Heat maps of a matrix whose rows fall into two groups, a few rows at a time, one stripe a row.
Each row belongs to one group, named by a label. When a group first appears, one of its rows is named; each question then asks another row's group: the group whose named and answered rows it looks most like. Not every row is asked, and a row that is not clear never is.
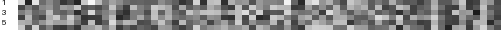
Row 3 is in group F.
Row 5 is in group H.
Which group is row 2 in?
H
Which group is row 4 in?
H
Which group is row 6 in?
F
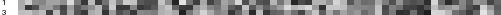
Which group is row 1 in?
H
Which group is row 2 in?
F
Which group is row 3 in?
F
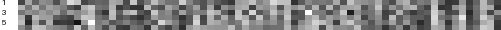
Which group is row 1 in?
H
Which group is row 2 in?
F
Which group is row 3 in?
H
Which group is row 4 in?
F
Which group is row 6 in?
F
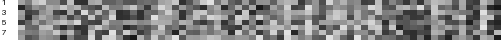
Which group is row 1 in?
F
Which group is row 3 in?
F
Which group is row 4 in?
F
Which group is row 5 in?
H
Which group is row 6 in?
F
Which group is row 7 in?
H
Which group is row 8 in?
F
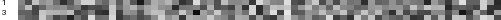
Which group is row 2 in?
H
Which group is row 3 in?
H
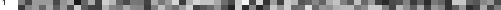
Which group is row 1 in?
F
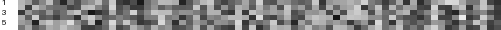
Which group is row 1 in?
F
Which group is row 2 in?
F
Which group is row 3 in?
H
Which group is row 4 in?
F
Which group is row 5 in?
H
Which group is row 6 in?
H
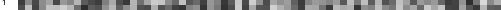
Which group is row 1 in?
H
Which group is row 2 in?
H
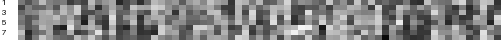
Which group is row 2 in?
H
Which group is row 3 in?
H
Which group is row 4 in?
H
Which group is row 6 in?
F
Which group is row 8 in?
F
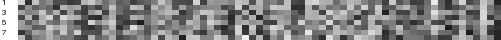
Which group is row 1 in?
F
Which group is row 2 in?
H
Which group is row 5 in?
F
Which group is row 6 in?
H
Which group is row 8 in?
F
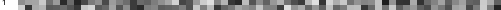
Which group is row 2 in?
F
